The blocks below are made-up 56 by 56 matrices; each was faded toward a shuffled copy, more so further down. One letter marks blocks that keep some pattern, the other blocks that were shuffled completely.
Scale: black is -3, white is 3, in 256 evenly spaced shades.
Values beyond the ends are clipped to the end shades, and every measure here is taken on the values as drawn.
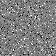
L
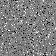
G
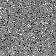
G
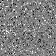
L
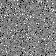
G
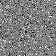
L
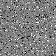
L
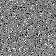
G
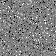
G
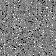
L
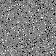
G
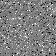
L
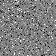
G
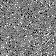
L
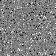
L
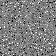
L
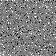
L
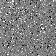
L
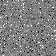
L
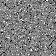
G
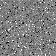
G
